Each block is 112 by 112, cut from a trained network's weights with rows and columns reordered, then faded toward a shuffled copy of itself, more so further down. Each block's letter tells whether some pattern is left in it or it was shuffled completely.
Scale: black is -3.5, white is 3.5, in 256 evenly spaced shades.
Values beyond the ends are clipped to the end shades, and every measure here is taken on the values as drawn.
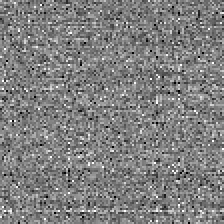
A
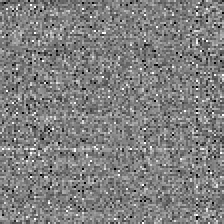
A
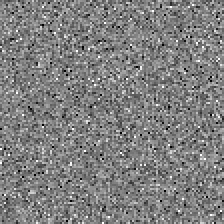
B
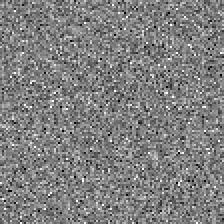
B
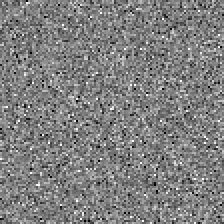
B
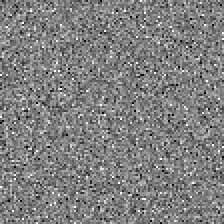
B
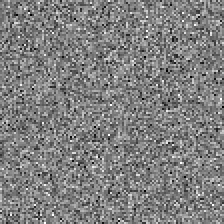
B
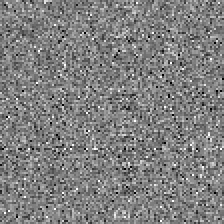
A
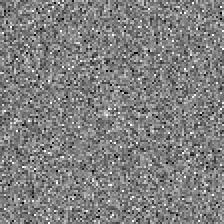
B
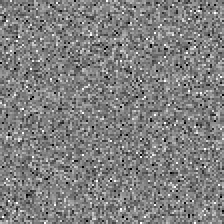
B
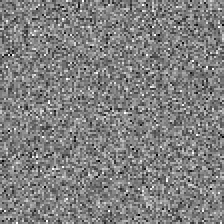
A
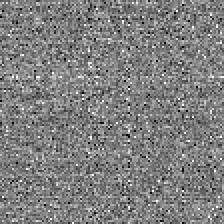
A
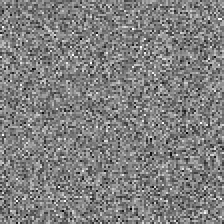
A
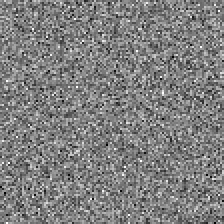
B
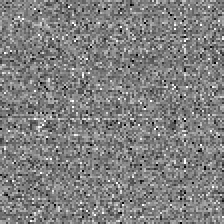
A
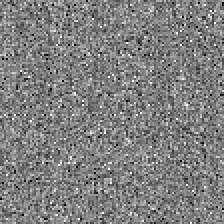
A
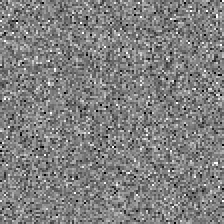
B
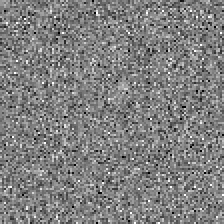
A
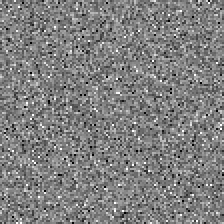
B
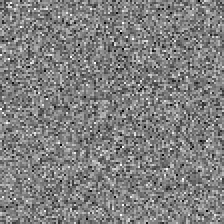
B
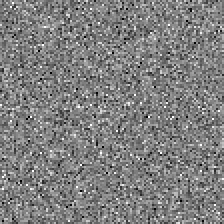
B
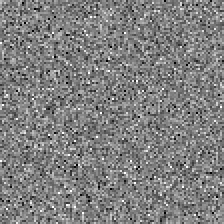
B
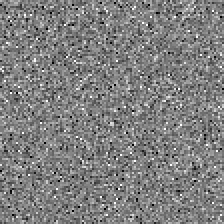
B
